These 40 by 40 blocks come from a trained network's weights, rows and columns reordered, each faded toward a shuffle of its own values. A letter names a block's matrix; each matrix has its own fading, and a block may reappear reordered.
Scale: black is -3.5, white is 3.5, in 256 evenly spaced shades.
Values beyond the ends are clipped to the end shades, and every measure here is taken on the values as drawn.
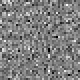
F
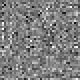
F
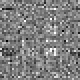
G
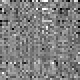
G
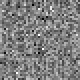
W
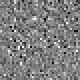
F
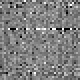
G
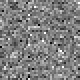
F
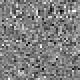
F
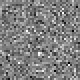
F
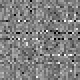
G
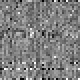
G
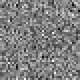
W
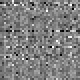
G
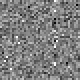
W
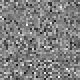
F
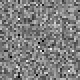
W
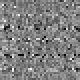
G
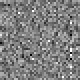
W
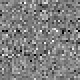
F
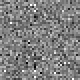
W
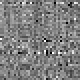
G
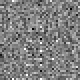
W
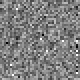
W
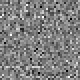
W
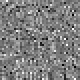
F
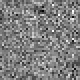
W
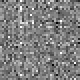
G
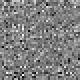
F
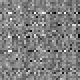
G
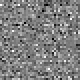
F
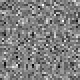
F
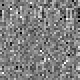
F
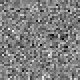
W
